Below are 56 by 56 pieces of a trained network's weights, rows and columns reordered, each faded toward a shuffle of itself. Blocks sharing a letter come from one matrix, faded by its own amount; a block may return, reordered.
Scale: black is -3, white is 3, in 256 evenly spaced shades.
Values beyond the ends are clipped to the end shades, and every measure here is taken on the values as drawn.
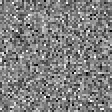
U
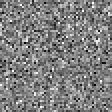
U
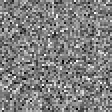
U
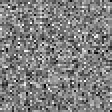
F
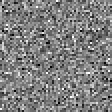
F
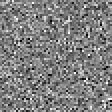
U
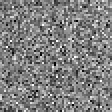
U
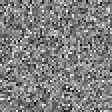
F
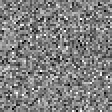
U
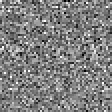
F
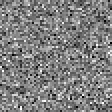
U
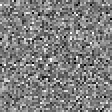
U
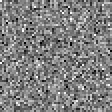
F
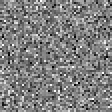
F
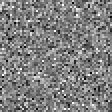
F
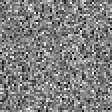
F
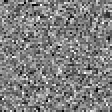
F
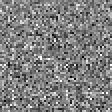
U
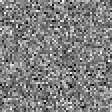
F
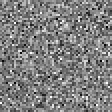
U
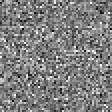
F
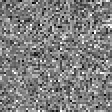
F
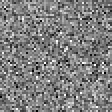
U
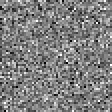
U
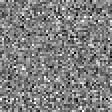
F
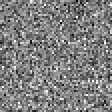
F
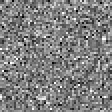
F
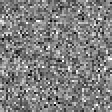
F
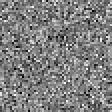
U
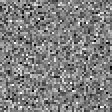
U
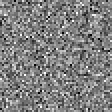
U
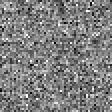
U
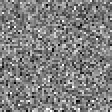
U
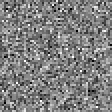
U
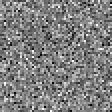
F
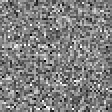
F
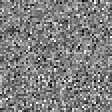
F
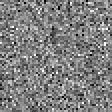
F
